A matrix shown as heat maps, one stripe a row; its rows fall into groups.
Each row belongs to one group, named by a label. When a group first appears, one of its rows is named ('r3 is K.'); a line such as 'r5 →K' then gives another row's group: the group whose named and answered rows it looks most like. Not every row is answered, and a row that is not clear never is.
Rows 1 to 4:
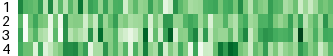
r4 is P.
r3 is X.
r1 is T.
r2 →X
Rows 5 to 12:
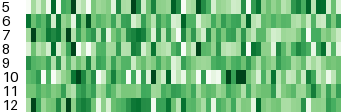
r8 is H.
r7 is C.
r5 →H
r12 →C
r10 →P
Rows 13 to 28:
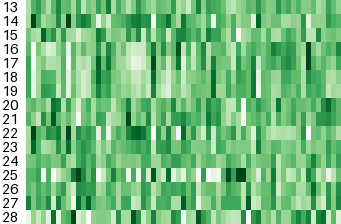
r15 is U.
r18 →X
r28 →H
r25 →P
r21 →U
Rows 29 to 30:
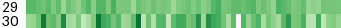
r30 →U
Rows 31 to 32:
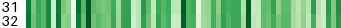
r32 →T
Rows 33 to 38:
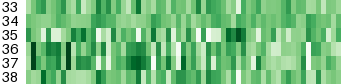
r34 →X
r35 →P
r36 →C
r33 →U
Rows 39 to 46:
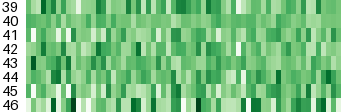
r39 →U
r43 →C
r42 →U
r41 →X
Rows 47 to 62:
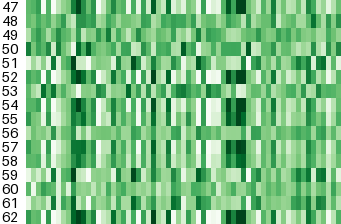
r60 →X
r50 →T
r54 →P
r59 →H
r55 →P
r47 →P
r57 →P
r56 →H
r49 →U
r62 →P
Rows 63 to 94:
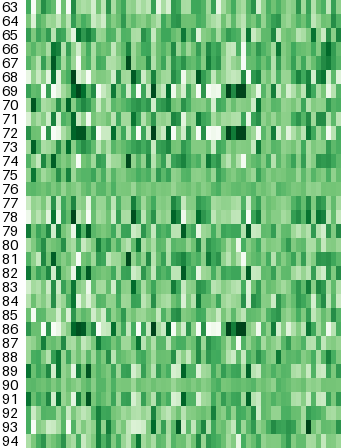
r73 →C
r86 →P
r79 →T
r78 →H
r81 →U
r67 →U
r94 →U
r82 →T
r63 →X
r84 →H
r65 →T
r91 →T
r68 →H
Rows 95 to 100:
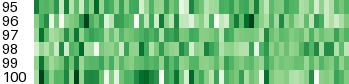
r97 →C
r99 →C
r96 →P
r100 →C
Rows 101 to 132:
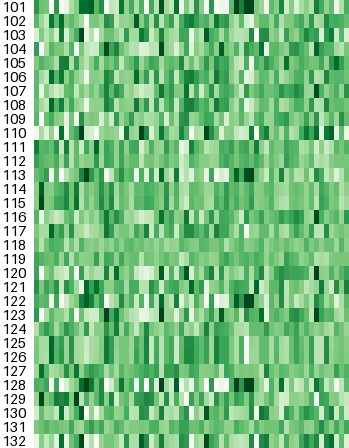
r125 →U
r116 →X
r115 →C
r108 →U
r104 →X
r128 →P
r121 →T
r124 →U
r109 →X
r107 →X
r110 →H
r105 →U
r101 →P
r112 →T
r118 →X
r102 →U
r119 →T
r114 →C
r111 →T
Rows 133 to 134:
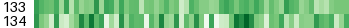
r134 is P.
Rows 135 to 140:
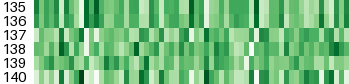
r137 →H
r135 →T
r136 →T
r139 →U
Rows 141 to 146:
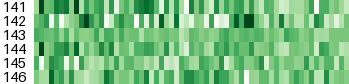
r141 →C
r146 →U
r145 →X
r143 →T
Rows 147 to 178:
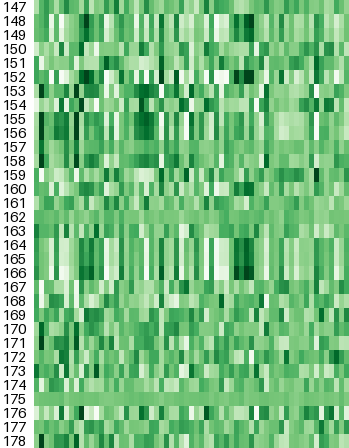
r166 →P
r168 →X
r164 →P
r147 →U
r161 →U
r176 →H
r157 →C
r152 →P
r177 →T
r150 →H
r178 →C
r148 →P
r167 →X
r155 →C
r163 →T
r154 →H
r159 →X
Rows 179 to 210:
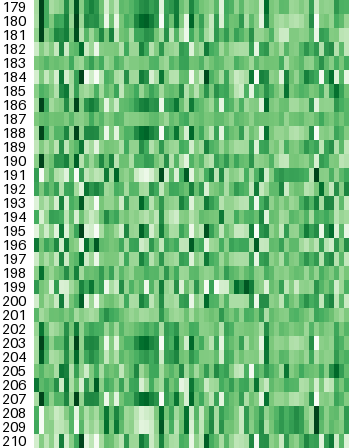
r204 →C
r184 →H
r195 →H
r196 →T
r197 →H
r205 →U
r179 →C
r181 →C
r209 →X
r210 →H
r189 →H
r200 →H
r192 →T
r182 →H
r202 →C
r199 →P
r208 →X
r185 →U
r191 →X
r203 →C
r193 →H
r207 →C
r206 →T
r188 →C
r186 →C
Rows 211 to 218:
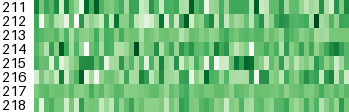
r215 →P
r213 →T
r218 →X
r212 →X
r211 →T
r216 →H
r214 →U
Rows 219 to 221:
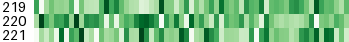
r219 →X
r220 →C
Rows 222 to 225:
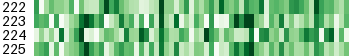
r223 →P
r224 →H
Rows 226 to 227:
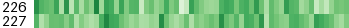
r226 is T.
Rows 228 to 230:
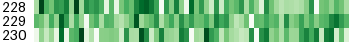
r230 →H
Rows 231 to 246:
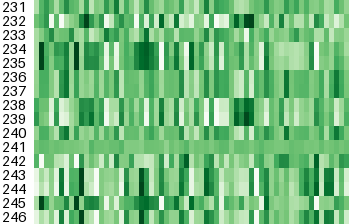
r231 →U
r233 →U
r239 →P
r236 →U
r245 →C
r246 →H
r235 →C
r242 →X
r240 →U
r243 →H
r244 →H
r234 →C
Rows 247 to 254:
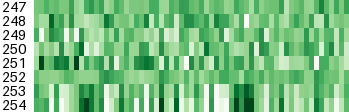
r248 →U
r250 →H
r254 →P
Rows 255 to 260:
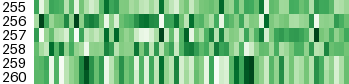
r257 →X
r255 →X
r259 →P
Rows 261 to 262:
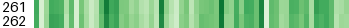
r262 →X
